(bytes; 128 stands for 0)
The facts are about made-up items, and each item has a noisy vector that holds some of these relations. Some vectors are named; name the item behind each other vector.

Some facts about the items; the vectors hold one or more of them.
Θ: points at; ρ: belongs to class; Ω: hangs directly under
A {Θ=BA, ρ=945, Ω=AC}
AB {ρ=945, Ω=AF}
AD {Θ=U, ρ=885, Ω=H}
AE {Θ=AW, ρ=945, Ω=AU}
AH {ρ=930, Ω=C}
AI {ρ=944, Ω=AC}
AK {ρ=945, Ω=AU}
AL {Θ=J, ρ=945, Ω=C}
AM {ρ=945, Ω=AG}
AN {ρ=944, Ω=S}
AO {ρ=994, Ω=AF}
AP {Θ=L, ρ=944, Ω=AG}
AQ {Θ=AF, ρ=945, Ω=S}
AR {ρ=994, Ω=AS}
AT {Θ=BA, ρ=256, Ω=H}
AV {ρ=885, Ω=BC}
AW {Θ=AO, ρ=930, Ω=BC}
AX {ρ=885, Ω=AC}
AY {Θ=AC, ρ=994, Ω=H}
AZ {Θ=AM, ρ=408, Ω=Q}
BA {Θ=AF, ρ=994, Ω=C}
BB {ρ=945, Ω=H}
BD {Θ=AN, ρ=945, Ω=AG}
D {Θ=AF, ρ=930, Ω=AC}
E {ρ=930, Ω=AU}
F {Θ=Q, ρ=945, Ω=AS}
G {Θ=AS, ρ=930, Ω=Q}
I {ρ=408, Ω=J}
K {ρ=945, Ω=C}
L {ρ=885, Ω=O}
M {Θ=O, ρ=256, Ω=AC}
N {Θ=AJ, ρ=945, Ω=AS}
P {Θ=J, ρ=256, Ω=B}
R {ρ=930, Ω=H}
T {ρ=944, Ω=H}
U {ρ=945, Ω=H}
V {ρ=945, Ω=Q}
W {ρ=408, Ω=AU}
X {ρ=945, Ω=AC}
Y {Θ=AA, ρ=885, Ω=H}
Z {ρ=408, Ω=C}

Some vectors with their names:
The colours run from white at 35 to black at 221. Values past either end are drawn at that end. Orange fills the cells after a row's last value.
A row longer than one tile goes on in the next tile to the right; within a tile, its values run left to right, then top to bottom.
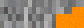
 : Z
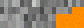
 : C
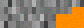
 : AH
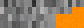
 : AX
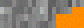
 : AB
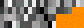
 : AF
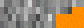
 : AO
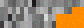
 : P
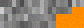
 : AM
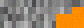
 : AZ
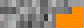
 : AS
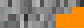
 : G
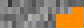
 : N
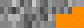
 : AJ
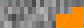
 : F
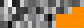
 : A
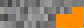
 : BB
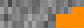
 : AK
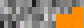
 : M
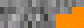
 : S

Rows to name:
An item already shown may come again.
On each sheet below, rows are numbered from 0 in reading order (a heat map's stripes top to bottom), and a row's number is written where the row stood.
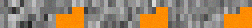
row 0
J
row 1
H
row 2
AR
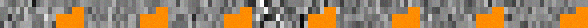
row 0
P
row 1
Z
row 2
G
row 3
AQ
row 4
L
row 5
AN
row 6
U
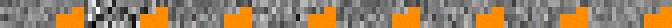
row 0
BB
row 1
D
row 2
AP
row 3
AC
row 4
AP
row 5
T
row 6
R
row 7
K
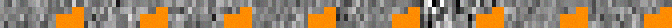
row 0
AW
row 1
P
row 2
AC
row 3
AV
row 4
AY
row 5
AT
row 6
X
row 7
T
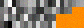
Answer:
BA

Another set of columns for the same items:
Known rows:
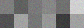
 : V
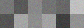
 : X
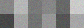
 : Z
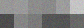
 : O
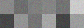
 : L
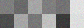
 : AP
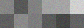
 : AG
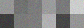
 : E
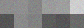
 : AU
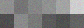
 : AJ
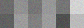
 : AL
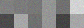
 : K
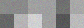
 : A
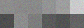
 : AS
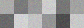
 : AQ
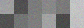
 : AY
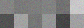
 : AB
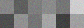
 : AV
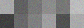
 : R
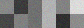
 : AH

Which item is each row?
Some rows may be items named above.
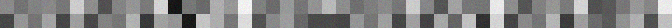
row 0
L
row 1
AR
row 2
AW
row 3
AC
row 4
L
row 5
AN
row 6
AR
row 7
AO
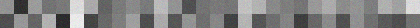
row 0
T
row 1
R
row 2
U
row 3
H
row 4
C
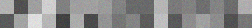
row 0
D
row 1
BB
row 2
M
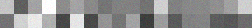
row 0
BA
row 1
L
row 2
J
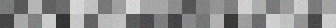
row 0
AI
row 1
AF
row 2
AR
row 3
AQ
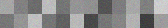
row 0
AT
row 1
G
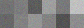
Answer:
P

